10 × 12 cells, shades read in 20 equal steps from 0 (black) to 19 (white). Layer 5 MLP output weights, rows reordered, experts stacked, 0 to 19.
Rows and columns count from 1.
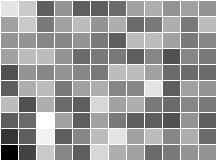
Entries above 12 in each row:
3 5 2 2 2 4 4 1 5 3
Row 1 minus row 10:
17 10 -8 1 0 -9 -5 0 5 2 1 0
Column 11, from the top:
12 9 9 10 8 12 10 11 13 11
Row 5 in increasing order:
6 8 8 8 9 10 10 11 11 12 14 14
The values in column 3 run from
7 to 19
